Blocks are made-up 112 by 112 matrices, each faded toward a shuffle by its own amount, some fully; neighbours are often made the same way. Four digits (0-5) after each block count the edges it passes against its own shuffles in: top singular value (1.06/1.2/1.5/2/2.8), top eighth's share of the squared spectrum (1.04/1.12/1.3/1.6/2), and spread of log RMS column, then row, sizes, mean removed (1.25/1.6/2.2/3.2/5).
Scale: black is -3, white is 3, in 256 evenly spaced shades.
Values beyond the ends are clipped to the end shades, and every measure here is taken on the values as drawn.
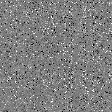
1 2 2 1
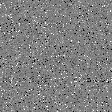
1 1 1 1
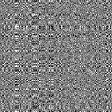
5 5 4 4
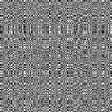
5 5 4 4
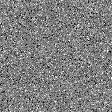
2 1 0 0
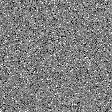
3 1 0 0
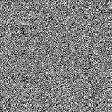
4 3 2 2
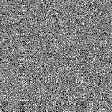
4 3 1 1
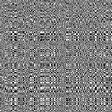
5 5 4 4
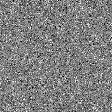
3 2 0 1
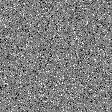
0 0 0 0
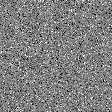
2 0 0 0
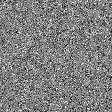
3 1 0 0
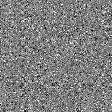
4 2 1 1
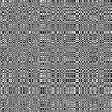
5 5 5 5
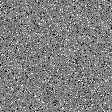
0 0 0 0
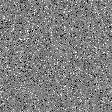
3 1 0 0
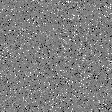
0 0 0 0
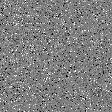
3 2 0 1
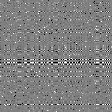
5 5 2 4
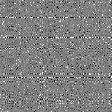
5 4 2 3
